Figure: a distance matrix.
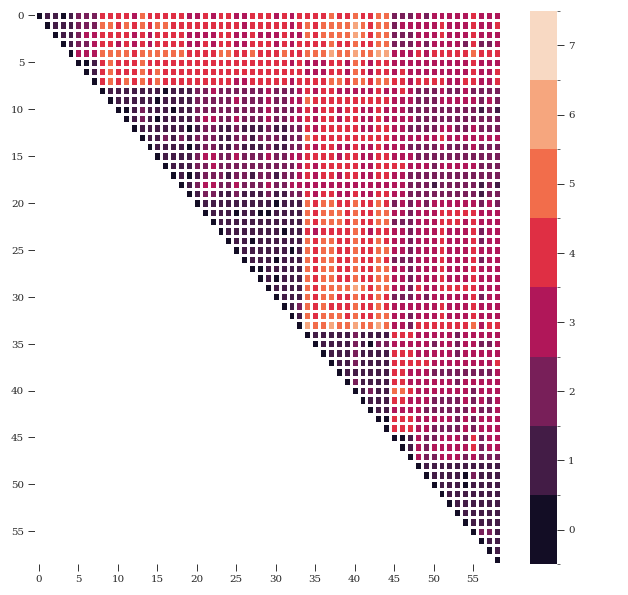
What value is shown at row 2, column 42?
4
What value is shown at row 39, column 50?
3
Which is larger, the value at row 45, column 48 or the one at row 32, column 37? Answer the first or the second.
the second
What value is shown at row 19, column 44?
4
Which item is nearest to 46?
45
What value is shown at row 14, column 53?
2
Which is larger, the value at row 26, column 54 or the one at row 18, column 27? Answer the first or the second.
the first
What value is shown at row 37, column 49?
4
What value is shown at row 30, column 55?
4
